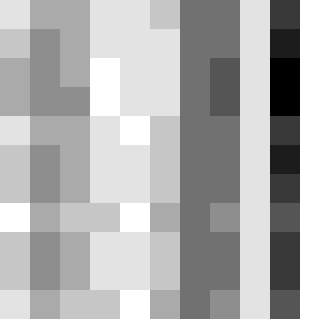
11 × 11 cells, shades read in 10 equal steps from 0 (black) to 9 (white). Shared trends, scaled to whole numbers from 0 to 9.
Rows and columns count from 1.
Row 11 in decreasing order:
9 9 8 8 7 7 6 6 5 4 3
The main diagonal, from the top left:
8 5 6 9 9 7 4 5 8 2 9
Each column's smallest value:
6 5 5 7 8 6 4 3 8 0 9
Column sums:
80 59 67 88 91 78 44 44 88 18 99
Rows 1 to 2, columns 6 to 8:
7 4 4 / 8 4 4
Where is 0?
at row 3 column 10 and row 4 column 10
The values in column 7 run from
4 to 4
